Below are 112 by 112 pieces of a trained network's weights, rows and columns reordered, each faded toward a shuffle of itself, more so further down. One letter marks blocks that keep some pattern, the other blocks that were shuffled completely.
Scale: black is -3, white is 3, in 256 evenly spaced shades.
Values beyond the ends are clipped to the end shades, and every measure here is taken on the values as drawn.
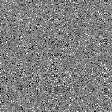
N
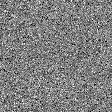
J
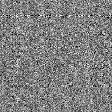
N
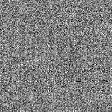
N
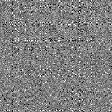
N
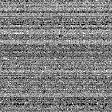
N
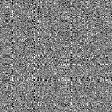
N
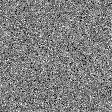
J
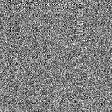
N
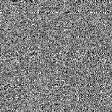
N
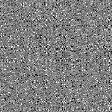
N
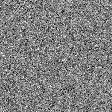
J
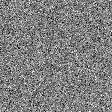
J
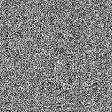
N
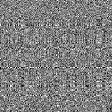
N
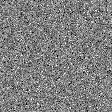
J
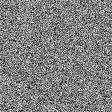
J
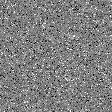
J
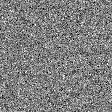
J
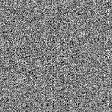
N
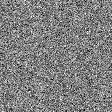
J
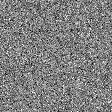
J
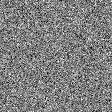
J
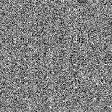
N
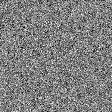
J
